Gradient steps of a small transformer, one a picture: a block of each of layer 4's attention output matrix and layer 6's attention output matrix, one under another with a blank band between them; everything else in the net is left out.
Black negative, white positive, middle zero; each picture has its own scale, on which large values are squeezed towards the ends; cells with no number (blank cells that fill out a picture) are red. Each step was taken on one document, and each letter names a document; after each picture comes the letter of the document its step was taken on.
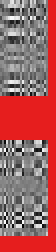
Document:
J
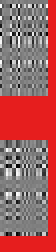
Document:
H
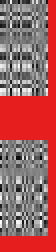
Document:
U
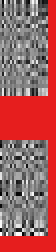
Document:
U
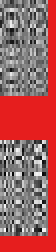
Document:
J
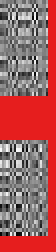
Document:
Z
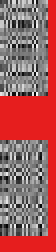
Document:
Z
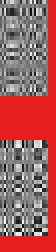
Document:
J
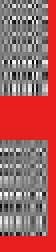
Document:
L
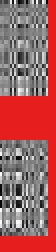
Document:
U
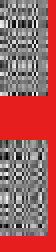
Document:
Z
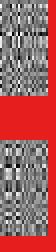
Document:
H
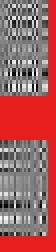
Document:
L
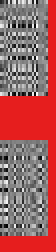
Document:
Z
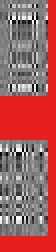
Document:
Z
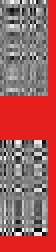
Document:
J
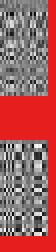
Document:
J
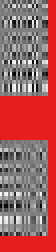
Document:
L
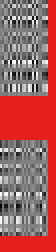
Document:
L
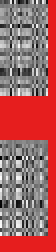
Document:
U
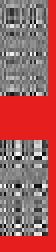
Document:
J
